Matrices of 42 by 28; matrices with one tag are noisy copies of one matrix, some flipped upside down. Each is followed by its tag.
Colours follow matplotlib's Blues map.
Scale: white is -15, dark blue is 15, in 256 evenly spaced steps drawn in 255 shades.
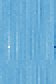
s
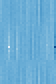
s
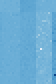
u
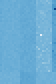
u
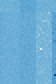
u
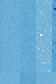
u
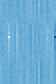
s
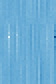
s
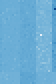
u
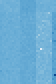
u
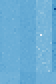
u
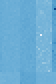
u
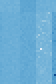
u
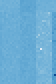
u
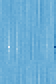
s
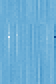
s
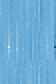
s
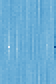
s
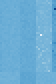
u
